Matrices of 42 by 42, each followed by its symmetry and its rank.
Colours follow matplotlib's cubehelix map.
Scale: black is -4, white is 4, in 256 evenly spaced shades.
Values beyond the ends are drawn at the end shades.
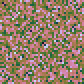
symmetric, full rank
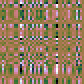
neither, rank two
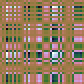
symmetric, rank one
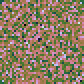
symmetric, full rank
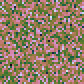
neither, full rank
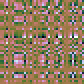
neither, rank two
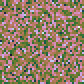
neither, full rank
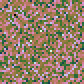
symmetric, full rank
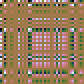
symmetric, rank one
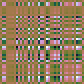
symmetric, rank one
